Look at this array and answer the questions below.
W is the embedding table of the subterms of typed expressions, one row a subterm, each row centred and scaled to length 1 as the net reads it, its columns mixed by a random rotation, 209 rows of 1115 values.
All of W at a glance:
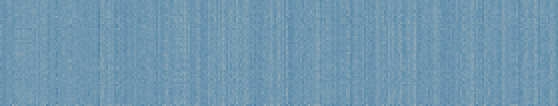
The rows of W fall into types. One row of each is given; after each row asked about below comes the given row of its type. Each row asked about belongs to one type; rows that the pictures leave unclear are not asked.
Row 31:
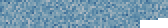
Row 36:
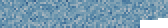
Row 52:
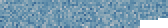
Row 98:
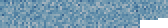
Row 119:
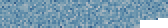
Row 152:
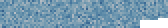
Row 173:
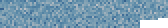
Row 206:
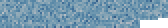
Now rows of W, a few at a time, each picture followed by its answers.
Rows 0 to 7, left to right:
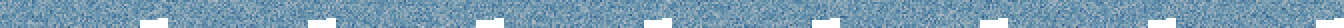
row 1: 31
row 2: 52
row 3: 206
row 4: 36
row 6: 98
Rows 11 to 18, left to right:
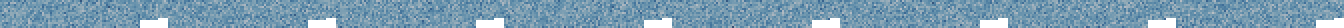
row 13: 152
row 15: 119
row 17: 119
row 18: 173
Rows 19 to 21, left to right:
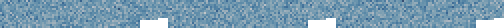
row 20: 173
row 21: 36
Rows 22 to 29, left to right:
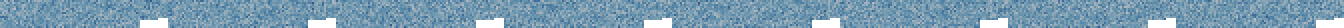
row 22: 206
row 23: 152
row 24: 173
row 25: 173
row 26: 36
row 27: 152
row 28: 119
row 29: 152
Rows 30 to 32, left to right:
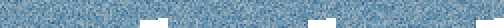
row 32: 36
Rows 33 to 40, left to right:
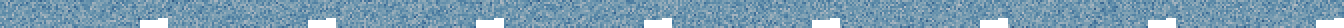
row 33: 36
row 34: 31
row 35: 152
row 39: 152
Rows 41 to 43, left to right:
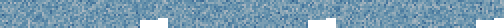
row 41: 98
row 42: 173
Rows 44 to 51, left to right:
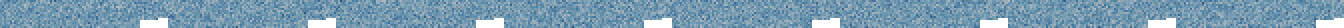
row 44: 119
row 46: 31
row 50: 119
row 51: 36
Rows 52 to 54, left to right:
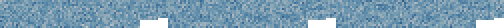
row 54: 36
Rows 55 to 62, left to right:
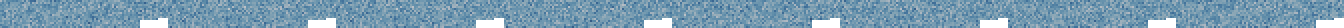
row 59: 36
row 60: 31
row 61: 52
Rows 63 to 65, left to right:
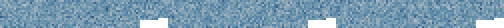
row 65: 152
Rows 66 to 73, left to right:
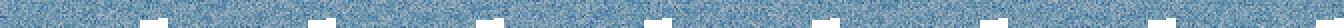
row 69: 152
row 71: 119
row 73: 52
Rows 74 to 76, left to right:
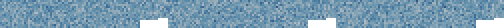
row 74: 173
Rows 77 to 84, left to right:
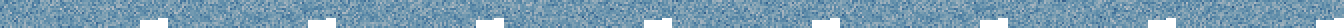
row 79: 98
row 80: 152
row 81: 31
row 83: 119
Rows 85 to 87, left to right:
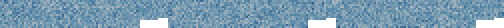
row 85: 98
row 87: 52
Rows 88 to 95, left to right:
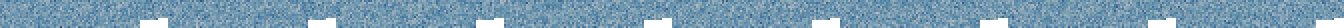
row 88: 119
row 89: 98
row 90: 152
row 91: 119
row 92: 119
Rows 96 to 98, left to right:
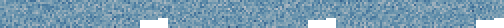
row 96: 173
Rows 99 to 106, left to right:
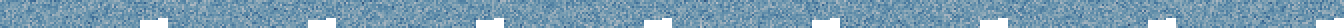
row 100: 152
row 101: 36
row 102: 52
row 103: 98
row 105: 31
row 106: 152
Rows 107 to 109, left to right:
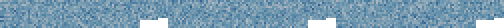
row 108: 98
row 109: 152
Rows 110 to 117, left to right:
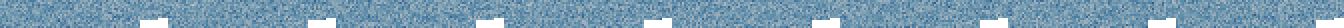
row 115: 206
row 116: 152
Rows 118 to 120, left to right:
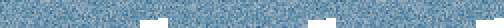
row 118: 31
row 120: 31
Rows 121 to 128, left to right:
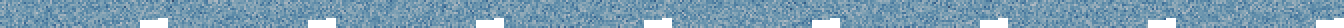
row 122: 31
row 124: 206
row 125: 52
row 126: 206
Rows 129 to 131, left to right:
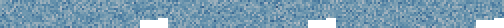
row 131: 52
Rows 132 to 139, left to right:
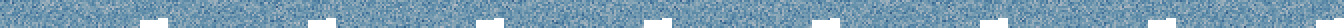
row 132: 98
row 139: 98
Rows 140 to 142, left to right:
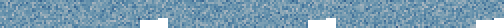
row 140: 36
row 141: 173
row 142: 119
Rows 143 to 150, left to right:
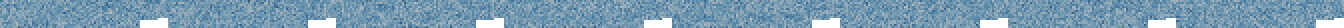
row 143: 206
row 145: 36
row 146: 119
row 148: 36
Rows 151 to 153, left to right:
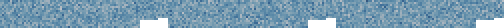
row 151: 98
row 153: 36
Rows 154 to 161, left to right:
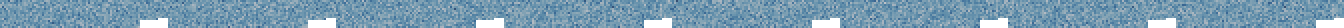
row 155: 119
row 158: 31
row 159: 36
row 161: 206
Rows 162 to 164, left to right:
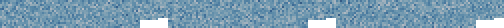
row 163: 152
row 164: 98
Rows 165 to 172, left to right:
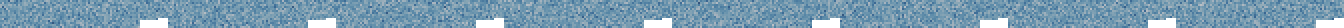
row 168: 152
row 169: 36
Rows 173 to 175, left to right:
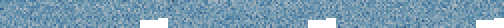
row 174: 31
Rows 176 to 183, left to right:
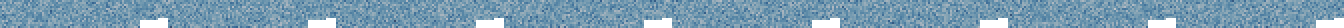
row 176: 98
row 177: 52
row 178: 173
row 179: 206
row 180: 31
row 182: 98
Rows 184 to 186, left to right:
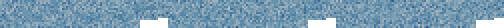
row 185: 98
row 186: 119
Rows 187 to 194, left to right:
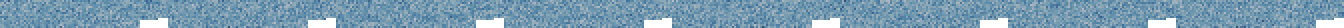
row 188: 119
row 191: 119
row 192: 31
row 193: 152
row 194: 52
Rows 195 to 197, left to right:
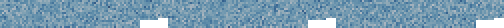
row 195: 206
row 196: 119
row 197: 173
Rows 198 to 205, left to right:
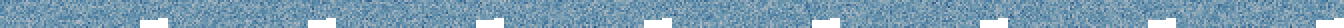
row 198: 31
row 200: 173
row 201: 119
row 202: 98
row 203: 206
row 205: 206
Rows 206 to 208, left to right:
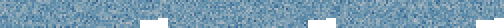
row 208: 152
